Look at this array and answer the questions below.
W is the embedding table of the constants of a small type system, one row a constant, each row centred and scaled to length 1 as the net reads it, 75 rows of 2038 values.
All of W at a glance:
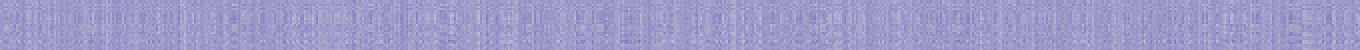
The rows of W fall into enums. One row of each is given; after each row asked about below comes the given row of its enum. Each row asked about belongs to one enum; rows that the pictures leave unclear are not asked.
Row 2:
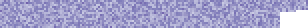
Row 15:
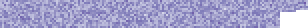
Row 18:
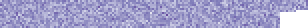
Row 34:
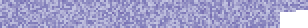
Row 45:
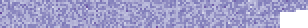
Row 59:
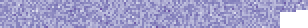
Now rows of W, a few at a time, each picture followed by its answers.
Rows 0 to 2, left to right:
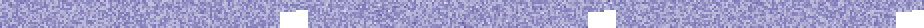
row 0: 34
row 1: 59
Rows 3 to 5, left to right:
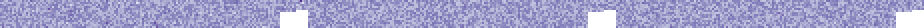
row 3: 59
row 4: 34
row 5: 2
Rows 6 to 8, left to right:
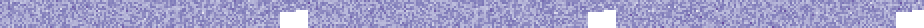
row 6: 45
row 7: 45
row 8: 59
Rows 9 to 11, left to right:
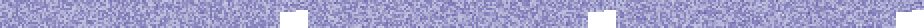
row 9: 34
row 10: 2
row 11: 15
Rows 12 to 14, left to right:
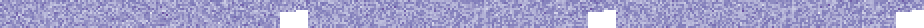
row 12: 18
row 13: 45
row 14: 45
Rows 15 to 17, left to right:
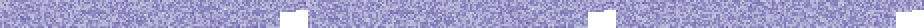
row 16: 15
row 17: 2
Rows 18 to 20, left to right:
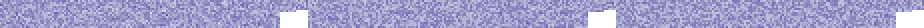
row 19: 15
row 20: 2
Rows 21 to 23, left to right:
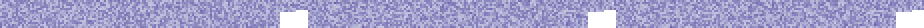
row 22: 2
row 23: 2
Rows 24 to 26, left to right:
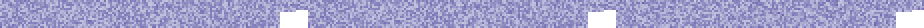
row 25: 34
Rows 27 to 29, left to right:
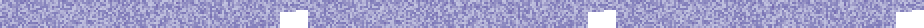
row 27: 34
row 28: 34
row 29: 34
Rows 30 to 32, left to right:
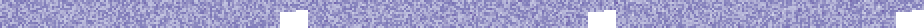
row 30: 34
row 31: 2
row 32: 45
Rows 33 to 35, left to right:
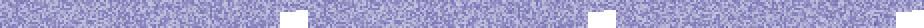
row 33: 34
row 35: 2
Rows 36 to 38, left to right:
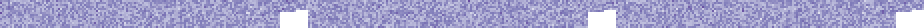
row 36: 45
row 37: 15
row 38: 45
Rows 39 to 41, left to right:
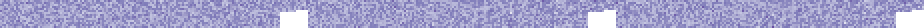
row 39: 2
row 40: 45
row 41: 45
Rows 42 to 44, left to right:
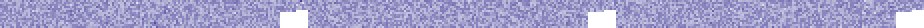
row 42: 59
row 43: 2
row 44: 45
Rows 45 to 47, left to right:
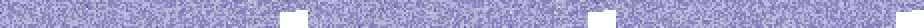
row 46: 45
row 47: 34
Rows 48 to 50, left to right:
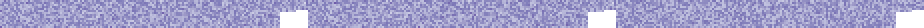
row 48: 2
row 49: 2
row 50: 34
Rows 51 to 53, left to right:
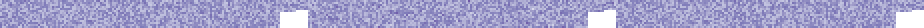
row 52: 15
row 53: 34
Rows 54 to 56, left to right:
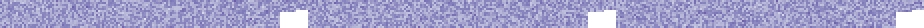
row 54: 45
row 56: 15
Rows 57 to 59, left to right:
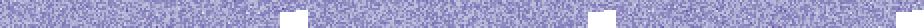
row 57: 45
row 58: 34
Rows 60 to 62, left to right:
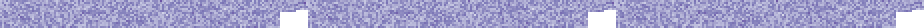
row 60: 15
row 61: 15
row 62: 15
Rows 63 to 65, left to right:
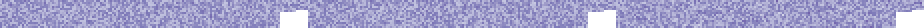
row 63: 34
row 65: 15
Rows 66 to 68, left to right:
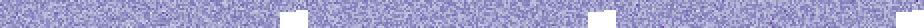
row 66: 18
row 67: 2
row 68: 59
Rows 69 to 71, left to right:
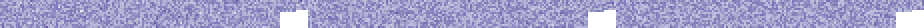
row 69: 59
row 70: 15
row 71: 2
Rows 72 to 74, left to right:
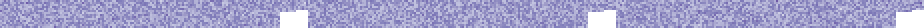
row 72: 2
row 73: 34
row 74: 15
